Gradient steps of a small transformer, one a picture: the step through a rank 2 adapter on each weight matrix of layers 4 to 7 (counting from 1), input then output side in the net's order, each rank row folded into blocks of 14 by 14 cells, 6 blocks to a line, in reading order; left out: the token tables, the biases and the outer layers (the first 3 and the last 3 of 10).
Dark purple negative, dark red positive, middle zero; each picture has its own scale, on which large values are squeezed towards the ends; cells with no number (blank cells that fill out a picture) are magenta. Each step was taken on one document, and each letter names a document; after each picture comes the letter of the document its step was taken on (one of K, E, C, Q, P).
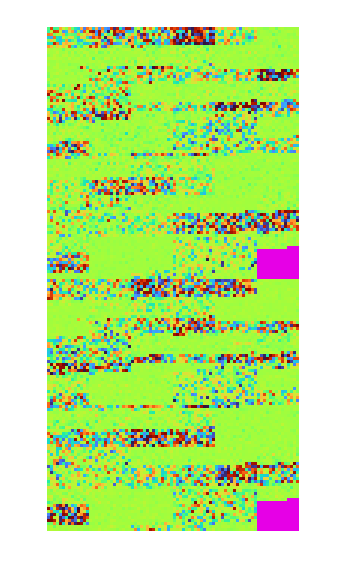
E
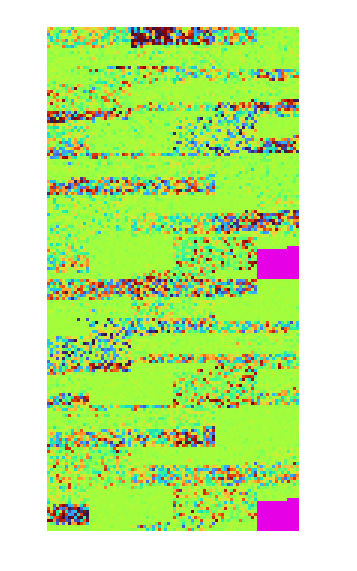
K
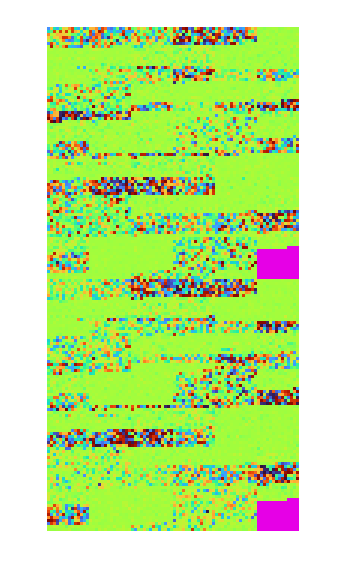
E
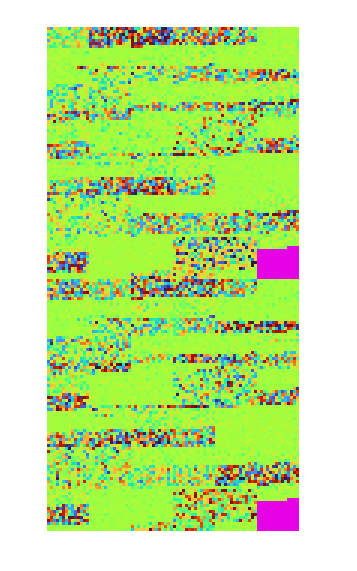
E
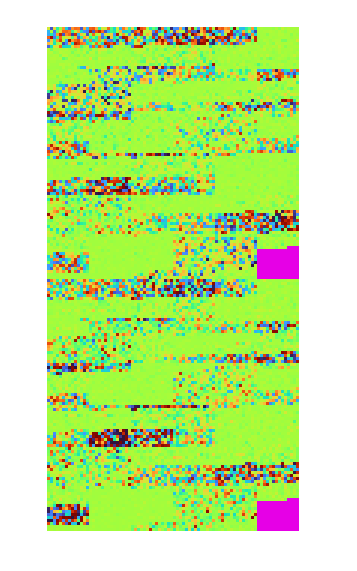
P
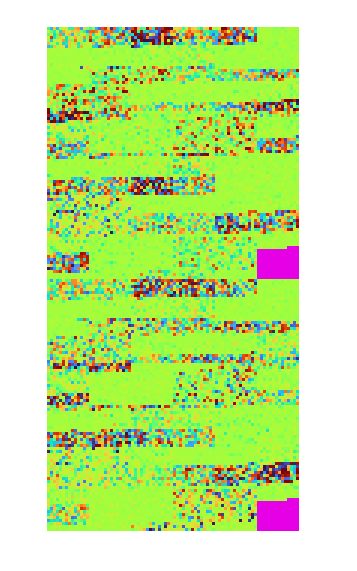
K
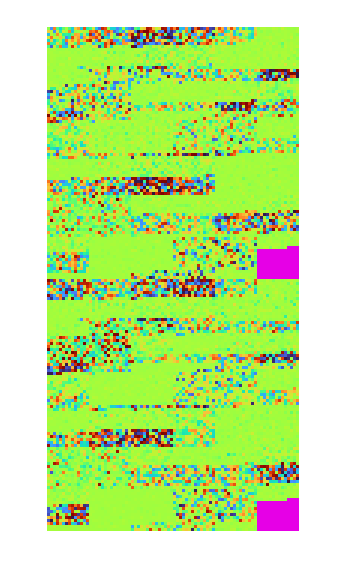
P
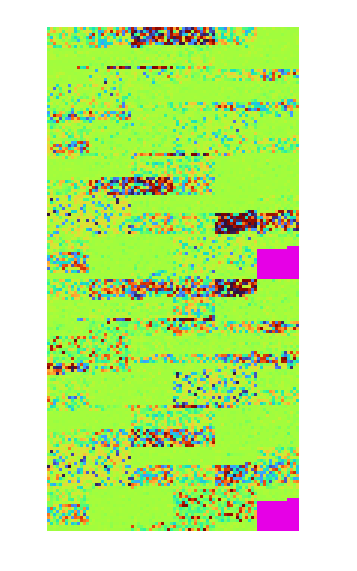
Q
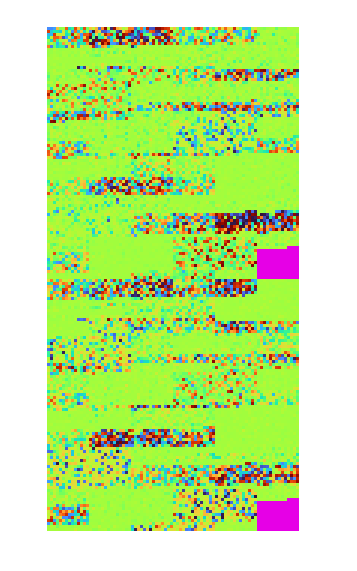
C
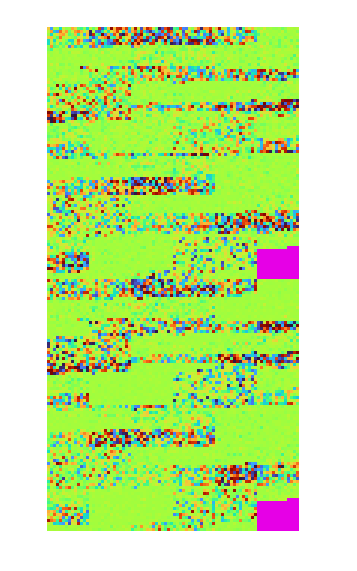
K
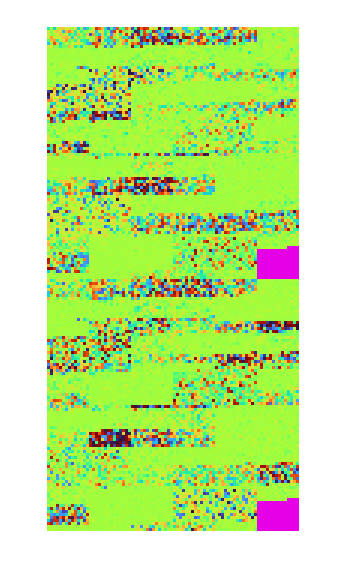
C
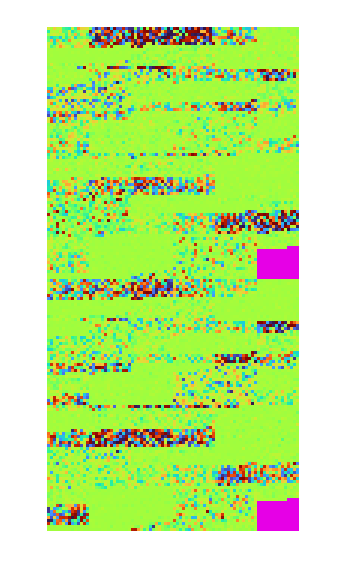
P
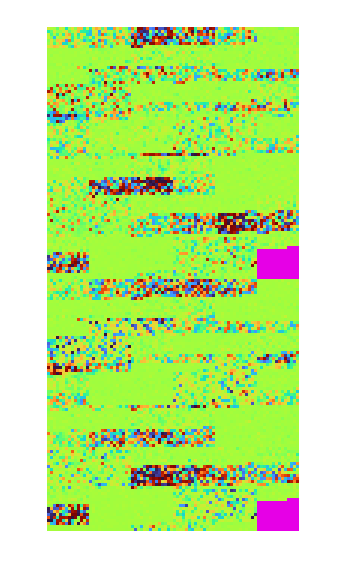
P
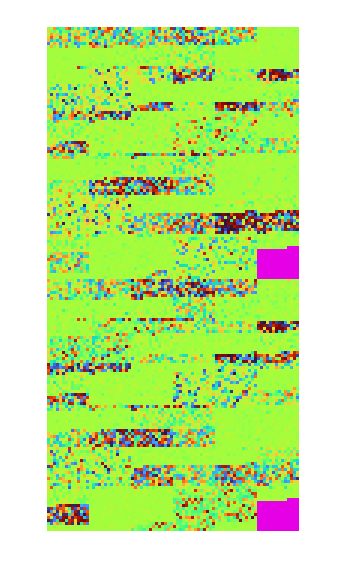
Q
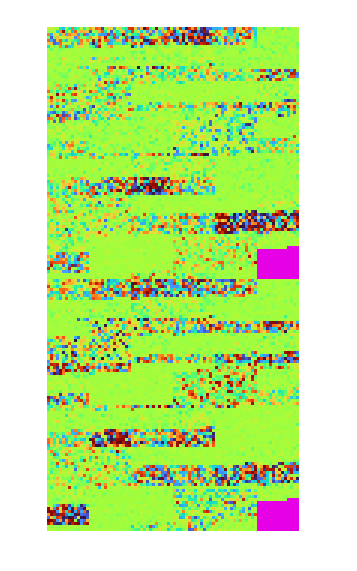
E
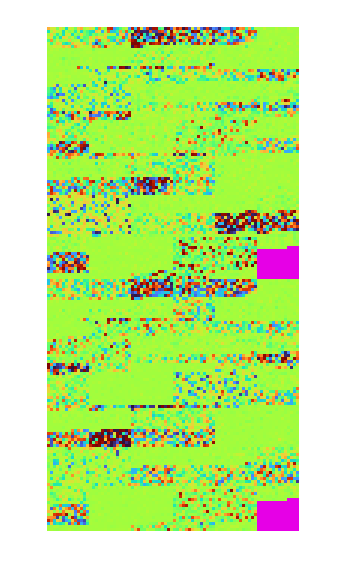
Q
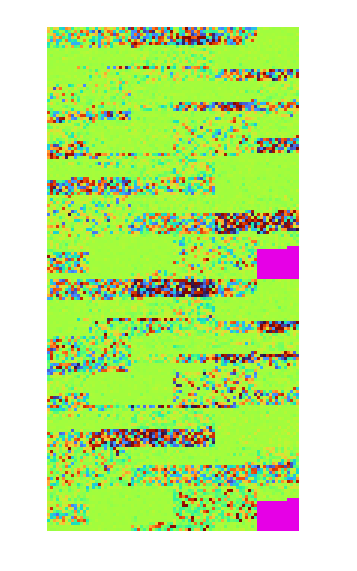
Q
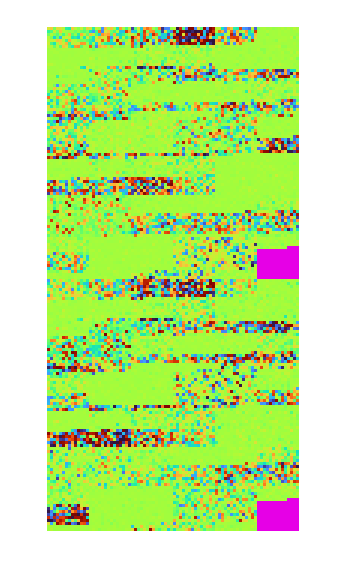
P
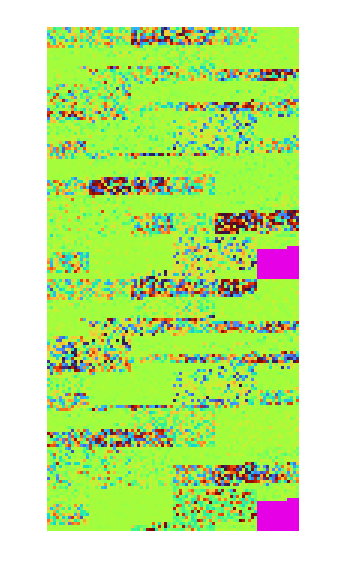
K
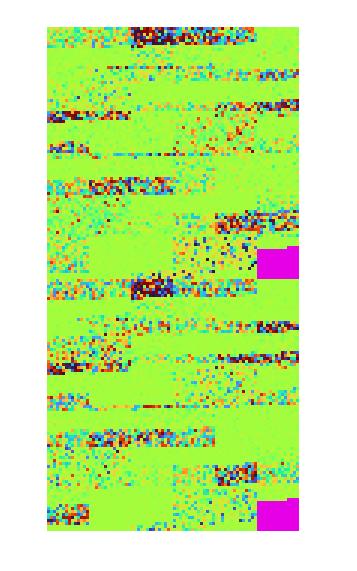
E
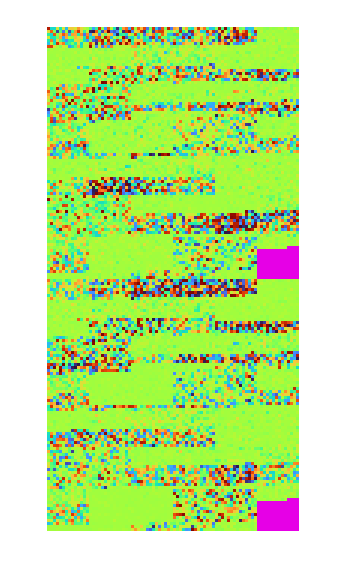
K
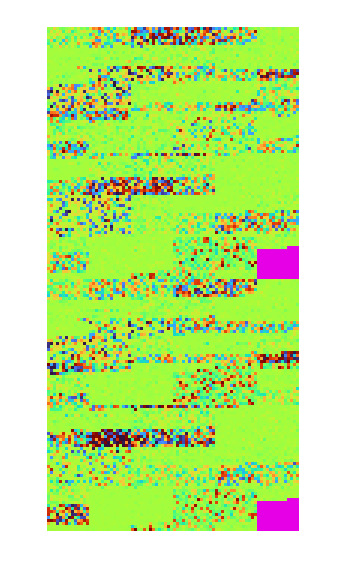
C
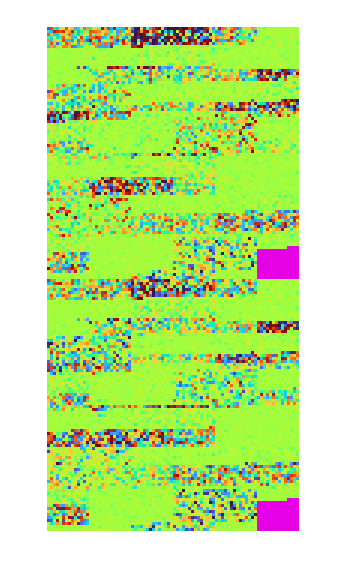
E
